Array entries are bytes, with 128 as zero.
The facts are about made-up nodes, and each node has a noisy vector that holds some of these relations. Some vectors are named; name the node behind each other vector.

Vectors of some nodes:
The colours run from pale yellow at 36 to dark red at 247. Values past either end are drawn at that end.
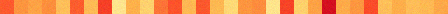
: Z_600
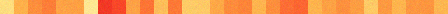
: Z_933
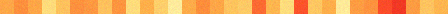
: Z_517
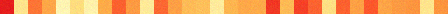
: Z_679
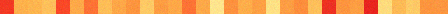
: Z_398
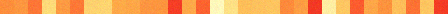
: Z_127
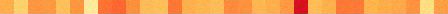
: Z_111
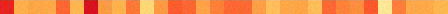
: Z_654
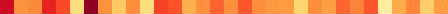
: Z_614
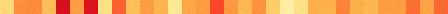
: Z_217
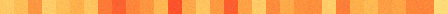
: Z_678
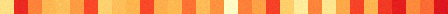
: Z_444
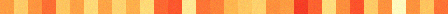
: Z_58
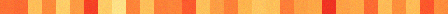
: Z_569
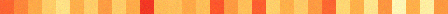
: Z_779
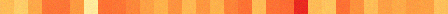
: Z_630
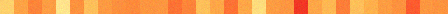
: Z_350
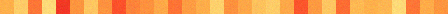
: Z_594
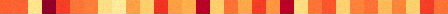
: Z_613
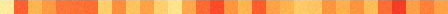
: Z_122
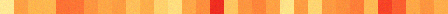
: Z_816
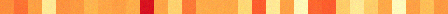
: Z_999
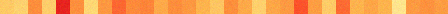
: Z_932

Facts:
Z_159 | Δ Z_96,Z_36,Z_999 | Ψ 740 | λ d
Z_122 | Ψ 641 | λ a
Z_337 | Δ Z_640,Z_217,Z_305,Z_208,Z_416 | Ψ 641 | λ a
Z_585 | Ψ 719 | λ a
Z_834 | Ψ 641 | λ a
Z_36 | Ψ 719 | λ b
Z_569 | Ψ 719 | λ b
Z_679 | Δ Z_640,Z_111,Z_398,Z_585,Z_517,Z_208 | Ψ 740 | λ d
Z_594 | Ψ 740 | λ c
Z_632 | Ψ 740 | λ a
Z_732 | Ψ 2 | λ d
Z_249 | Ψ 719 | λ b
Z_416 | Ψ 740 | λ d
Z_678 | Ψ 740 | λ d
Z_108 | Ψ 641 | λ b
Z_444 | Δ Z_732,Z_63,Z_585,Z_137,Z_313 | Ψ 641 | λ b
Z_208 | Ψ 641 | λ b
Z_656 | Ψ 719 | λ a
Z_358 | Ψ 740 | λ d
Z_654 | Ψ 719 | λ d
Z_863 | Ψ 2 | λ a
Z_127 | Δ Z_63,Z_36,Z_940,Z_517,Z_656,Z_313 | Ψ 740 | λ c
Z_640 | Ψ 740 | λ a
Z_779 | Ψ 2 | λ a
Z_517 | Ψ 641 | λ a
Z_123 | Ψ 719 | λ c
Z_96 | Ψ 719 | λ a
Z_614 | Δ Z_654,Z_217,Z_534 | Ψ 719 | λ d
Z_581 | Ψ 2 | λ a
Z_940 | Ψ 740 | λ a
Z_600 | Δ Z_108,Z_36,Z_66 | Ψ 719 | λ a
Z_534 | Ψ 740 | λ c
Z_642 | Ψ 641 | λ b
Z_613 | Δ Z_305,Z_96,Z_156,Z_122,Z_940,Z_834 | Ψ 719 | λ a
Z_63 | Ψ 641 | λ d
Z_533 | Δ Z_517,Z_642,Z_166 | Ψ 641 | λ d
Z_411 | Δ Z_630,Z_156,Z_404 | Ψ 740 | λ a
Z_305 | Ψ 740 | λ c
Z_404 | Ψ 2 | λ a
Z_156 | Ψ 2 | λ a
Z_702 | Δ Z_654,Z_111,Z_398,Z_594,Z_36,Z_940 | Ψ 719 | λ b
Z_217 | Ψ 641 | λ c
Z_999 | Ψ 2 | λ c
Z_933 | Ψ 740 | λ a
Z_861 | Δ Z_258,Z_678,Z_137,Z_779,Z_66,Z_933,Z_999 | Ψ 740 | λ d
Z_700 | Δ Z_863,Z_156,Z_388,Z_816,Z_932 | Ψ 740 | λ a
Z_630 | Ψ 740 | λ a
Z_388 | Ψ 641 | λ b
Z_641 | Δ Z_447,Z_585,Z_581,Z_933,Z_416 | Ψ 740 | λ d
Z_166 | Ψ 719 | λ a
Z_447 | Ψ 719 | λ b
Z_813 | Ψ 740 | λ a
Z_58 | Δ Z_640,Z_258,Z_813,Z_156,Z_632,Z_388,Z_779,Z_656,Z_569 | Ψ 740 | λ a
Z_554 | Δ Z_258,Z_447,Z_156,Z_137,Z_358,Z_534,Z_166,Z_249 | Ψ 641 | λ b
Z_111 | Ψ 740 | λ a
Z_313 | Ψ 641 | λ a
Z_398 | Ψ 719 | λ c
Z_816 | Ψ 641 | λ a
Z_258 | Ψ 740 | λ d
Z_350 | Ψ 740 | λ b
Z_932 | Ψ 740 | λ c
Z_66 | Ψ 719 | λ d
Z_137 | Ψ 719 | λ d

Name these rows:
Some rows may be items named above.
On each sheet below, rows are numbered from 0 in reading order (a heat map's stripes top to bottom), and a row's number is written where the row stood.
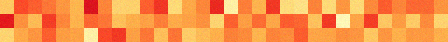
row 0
Z_554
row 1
Z_166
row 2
Z_933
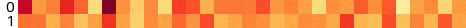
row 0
Z_614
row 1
Z_249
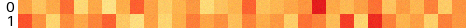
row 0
Z_640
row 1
Z_656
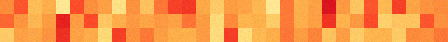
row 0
Z_36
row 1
Z_123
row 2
Z_305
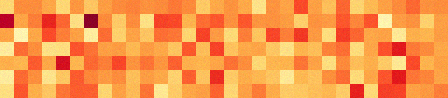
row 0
Z_350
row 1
Z_614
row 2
Z_700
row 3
Z_108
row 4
Z_534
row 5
Z_108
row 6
Z_313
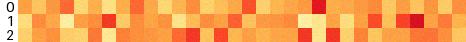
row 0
Z_640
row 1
Z_63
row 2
Z_159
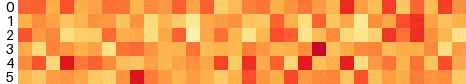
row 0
Z_447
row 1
Z_517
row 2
Z_533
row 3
Z_111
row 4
Z_96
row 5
Z_416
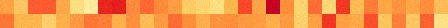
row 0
Z_641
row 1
Z_66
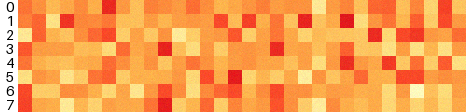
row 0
Z_137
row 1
Z_96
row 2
Z_313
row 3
Z_581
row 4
Z_66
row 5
Z_388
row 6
Z_156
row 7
Z_732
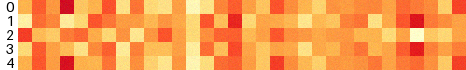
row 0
Z_337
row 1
Z_108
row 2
Z_156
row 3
Z_208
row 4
Z_337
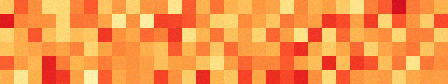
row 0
Z_642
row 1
Z_702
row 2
Z_861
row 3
Z_940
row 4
Z_585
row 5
Z_411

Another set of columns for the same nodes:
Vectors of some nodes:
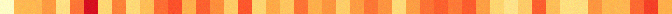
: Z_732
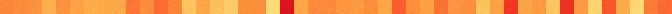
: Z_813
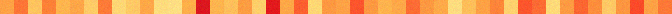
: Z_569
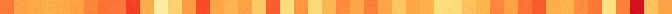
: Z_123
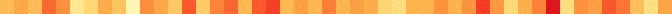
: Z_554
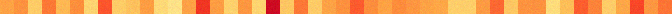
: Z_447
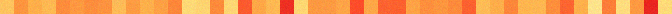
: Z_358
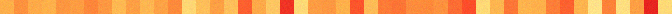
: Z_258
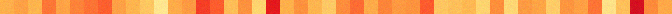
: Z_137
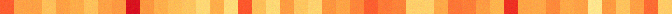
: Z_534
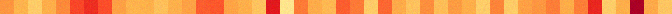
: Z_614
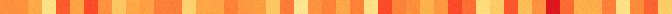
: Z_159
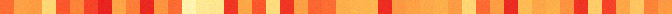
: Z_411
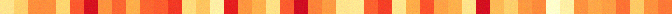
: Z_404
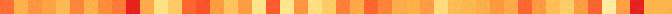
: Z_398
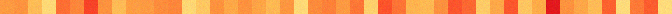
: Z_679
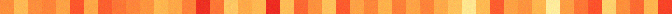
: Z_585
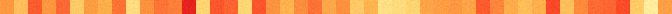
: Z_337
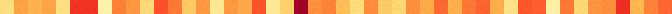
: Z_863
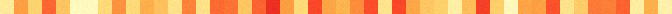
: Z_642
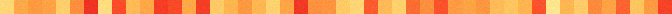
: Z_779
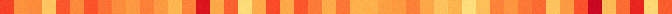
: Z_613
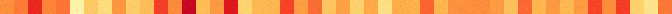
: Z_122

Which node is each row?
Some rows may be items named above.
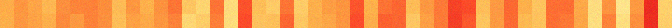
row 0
Z_416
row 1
Z_416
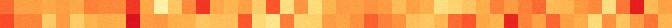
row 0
Z_123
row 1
Z_305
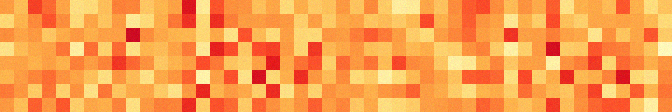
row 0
Z_217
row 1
Z_63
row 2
Z_534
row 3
Z_533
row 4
Z_166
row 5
Z_816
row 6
Z_36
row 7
Z_337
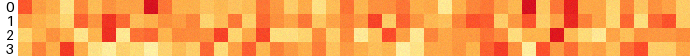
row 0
Z_127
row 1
Z_641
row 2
Z_999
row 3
Z_388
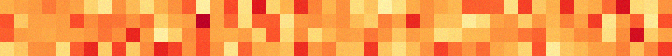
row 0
Z_816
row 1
Z_600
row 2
Z_123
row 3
Z_581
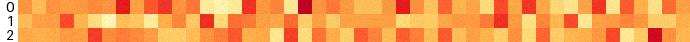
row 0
Z_630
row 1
Z_208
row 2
Z_654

